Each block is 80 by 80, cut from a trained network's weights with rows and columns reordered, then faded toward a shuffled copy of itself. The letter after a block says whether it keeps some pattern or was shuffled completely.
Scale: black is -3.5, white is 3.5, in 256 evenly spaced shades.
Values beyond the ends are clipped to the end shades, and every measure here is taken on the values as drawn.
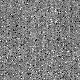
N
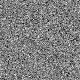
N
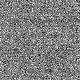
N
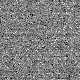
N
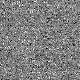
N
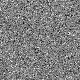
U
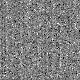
N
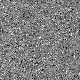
U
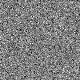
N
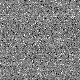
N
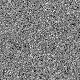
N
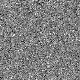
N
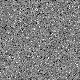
U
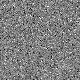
U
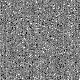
N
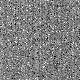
N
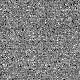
N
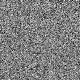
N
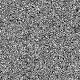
N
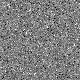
U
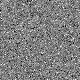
U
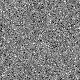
U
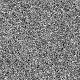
U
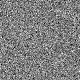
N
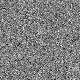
N
